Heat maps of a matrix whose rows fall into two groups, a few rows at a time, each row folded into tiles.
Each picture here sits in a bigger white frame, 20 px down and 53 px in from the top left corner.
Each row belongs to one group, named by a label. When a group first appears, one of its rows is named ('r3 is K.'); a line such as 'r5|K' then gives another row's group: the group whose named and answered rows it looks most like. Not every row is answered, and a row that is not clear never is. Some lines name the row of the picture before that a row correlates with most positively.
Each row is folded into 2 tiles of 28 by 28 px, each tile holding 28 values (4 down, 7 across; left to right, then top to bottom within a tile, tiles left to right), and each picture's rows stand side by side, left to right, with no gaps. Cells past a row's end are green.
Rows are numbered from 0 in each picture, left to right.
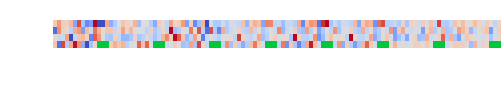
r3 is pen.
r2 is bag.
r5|pen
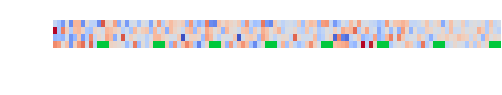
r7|bag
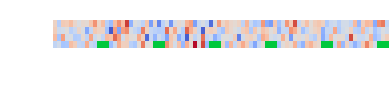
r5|pen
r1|bag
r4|bag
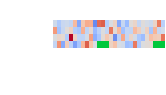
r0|pen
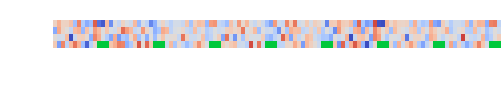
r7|pen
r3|bag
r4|bag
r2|pen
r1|bag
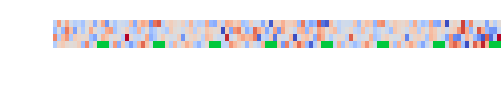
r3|bag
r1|pen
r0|bag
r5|pen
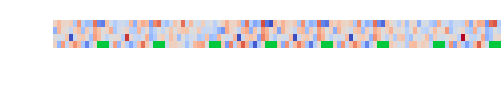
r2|bag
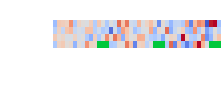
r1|bag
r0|bag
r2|pen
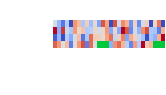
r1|bag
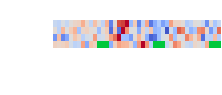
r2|bag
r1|bag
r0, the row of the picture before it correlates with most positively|0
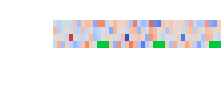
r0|pen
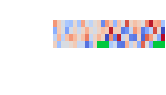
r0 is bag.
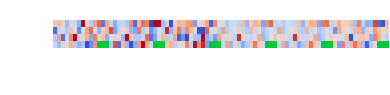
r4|pen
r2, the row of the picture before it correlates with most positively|1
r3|pen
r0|bag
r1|pen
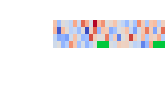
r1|bag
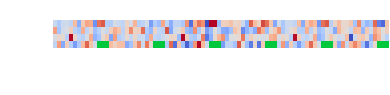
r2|pen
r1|bag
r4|pen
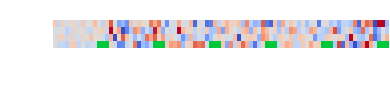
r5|pen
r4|bag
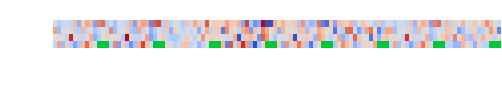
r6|pen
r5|bag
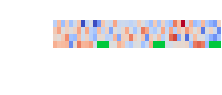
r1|bag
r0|bag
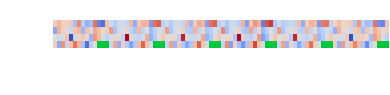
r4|pen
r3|pen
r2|pen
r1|pen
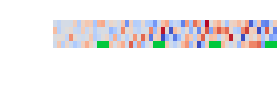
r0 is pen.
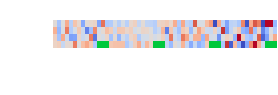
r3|pen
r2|bag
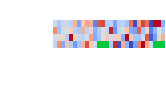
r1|pen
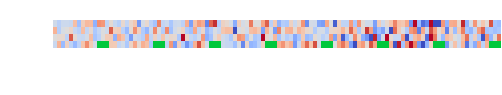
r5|bag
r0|pen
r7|bag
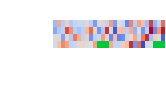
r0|bag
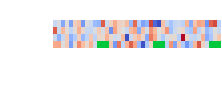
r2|pen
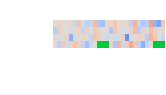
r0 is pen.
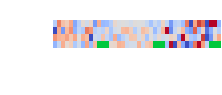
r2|pen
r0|bag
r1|bag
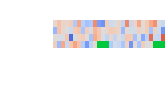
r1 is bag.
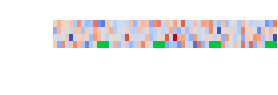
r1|pen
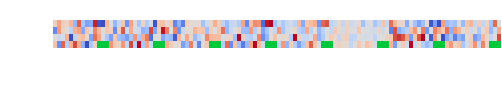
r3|pen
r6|bag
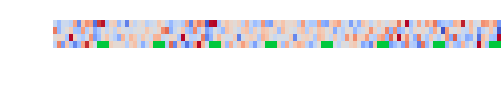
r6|bag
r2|pen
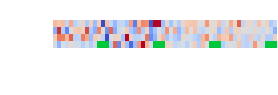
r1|pen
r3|bag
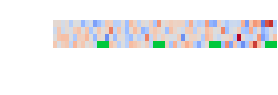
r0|bag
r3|pen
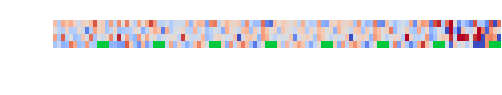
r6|pen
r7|bag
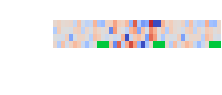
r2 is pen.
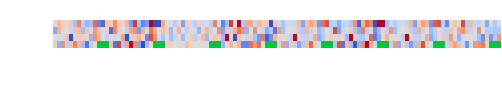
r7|bag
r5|pen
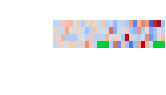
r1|pen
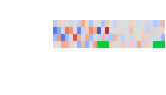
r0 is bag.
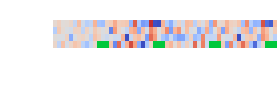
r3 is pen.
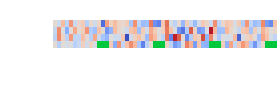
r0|bag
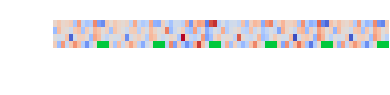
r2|pen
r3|pen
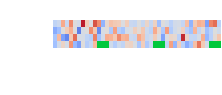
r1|bag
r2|pen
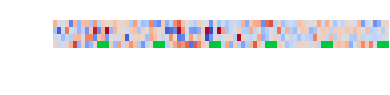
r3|pen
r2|bag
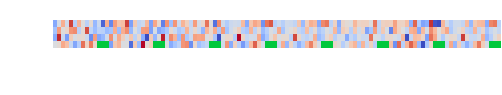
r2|bag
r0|bag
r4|pen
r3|pen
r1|bag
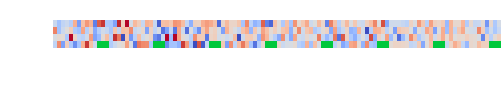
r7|bag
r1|bag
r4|bag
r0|pen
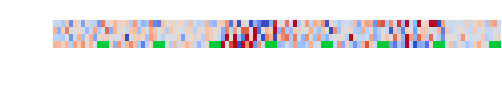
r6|bag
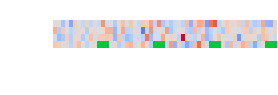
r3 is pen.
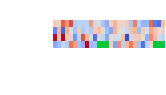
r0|bag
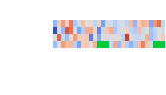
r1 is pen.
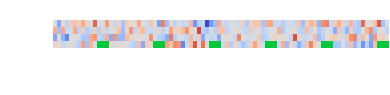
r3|pen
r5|bag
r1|bag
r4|pen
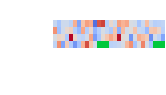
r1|bag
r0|pen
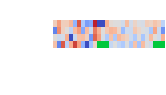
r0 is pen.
